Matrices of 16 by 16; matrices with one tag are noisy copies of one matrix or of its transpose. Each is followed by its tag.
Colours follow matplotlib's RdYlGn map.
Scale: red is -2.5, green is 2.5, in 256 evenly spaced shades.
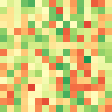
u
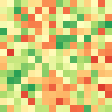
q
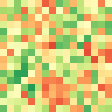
q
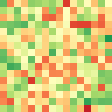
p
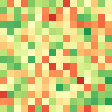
p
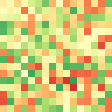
u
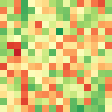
p
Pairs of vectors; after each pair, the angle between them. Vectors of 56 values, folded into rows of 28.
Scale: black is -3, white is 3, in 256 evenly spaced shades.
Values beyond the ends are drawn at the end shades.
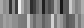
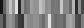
partly opposed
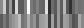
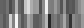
partly aligned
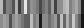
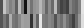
nearly opposite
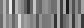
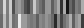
nearly parallel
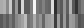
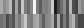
nearly parallel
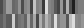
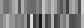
partly opposed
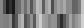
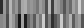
orthogonal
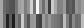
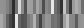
partly aligned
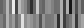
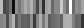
partly opposed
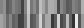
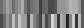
nearly opposite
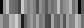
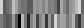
partly opposed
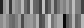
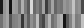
nearly parallel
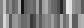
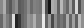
orthogonal
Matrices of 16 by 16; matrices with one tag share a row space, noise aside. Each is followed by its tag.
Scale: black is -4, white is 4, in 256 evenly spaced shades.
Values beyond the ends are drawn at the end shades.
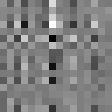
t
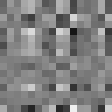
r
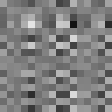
r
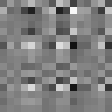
r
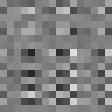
r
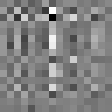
t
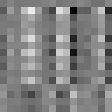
r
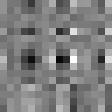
r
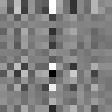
t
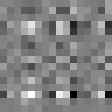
r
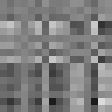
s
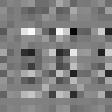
r
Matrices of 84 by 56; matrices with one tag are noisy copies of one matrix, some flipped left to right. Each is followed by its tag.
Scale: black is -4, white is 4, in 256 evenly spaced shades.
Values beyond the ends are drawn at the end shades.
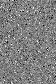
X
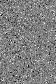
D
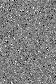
X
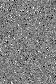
X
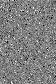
X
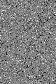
D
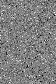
D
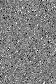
X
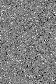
D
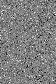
D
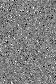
X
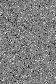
D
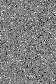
D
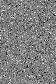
D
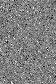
X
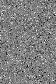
D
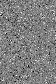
D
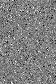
X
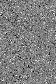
D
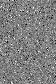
X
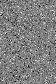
D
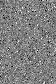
X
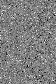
D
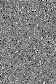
X
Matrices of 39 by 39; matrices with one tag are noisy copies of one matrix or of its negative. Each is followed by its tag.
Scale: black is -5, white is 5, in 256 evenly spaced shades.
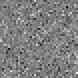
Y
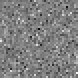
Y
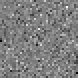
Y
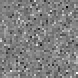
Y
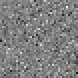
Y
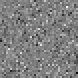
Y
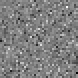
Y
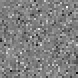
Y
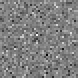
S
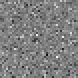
S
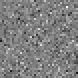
Y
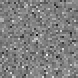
S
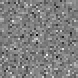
S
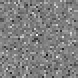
S
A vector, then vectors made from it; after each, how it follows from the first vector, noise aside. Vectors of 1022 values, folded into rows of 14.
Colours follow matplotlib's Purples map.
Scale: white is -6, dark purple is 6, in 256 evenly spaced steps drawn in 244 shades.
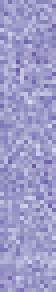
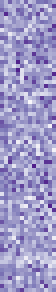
scaled up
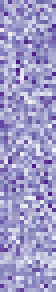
scaled up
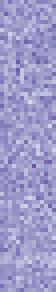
copied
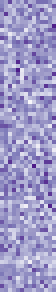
scaled up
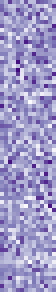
scaled up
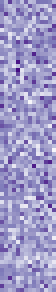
scaled up
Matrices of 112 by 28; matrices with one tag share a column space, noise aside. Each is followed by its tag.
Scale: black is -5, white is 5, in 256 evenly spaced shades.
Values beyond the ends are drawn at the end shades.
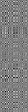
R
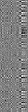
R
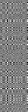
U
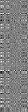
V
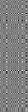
V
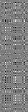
U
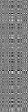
V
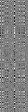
R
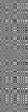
U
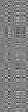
R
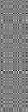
V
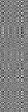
R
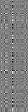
V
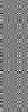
V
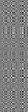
R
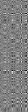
V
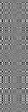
U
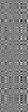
U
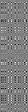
U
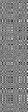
U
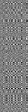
U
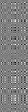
U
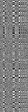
R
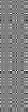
V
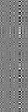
R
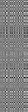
R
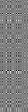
V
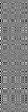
U
